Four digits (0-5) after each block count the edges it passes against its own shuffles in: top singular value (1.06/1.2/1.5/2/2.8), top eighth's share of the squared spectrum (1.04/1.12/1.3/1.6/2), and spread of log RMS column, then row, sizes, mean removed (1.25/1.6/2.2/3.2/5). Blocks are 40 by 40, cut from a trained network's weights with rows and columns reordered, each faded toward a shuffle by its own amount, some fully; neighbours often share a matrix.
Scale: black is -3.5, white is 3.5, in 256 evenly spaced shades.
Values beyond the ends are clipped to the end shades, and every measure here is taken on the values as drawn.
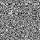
3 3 0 1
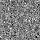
0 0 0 0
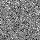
0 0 0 0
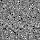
1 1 0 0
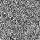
2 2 0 0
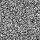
0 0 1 0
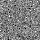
1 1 0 0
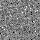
0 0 0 0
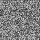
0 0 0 0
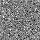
0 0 0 0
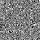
3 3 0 1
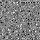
3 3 0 1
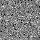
0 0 0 0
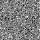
2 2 0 1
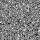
1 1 0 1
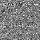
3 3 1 2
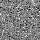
0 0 0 0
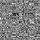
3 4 1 2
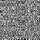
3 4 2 2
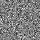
2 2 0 0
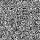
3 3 0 1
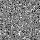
1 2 0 1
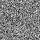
0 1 0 0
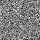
2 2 0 0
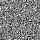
2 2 0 0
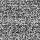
2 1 0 0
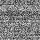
2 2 0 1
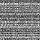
4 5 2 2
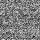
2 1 0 0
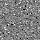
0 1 0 0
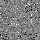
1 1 1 0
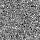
1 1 0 0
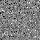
1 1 0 0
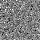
1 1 0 0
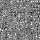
2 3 1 1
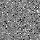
2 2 0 1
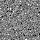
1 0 0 0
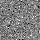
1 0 0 0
